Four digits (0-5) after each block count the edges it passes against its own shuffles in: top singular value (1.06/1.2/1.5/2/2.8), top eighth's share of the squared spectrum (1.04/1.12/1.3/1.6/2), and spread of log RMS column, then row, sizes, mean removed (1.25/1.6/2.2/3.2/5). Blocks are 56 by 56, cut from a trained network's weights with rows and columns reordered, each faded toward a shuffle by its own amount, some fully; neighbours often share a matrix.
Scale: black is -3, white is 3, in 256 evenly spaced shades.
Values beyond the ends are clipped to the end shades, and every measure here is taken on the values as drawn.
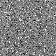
0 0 0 1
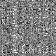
3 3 1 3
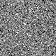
0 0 0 0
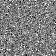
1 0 0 0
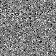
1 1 0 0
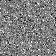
0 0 0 0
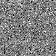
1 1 0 0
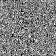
3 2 0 1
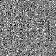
2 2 0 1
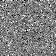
1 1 0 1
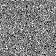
1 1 0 0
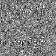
3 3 2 1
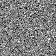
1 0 0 0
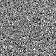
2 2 0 0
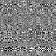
4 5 2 3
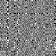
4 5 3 2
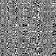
3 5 3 2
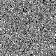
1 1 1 0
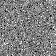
1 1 0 0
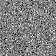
0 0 0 0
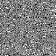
3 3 1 2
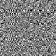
4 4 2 2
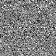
2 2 1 1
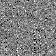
3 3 1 0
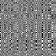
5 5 3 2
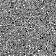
2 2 0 0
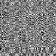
4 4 2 2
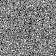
2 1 0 0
